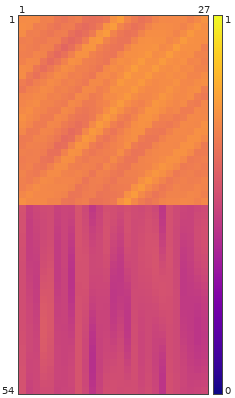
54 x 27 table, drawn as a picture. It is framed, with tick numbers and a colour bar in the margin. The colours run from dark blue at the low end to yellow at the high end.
The table splits into 2 rows of 1 panel. Panel 1,1: high, slanting up to the right, faint in contrast. Panel 2,1: middling, streaked downward, faint in contrast.
